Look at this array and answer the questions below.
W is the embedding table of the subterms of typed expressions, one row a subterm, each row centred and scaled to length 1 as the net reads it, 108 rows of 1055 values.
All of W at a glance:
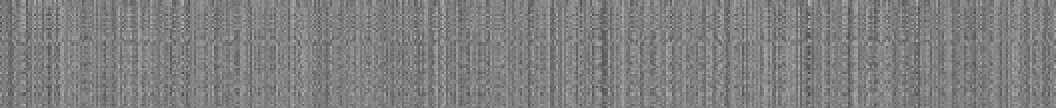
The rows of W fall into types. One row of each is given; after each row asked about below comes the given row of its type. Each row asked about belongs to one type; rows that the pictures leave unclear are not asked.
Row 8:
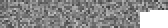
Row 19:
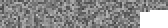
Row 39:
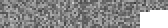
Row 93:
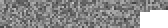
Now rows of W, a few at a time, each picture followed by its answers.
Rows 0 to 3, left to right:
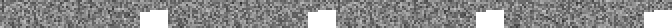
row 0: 19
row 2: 19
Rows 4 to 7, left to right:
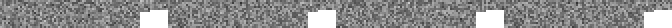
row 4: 19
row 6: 93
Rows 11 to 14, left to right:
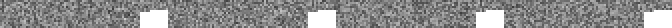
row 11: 19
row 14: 8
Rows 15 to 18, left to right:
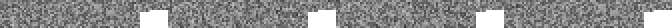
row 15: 8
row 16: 19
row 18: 8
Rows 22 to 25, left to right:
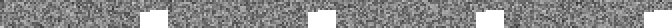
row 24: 8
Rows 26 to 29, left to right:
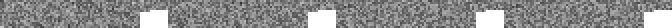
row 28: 8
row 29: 8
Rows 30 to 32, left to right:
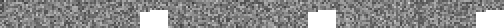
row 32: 39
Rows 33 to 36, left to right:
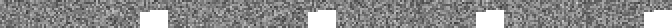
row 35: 39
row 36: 39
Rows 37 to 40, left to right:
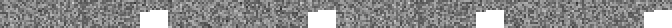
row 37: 39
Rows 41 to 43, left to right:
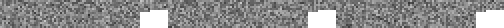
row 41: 19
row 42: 93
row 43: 93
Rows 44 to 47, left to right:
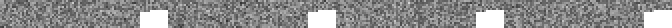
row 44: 93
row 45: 93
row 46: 39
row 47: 8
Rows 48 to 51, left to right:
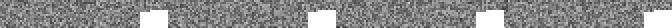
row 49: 8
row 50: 93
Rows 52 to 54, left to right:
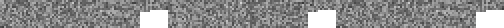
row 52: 93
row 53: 39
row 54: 93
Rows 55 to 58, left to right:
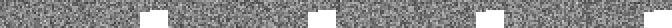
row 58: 39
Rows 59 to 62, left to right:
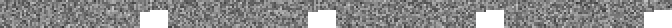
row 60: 93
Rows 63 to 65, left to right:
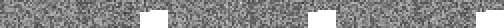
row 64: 39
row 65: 19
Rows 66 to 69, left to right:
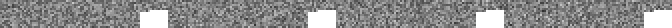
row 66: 8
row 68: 39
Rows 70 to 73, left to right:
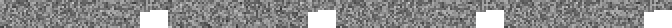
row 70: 93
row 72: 93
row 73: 93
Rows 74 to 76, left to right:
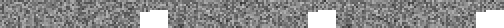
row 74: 19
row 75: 93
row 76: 93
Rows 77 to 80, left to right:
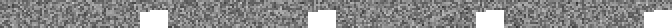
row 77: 8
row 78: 93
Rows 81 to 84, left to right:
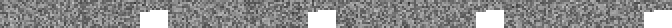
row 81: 39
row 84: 8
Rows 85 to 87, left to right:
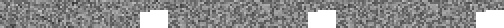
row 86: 8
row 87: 8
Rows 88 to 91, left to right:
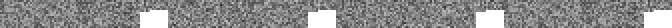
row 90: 8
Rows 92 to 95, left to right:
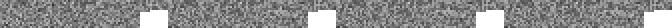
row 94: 93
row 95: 93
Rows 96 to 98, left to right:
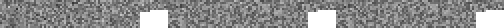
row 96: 19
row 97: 8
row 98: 8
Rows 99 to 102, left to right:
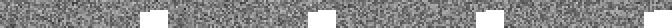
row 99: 93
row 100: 19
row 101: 8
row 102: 93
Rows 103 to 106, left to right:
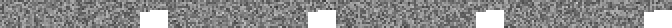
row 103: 19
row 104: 8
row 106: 93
